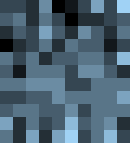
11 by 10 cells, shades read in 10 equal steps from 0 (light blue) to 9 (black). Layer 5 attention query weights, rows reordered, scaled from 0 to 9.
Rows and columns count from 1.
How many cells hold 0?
2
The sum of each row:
53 60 51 61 46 49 41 43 44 44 39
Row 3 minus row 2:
2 1 -1 -2 -1 -2 -4 -2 1 -1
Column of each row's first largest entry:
5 6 1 1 4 2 6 1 7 2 2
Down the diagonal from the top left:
6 4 6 4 5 6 6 4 4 7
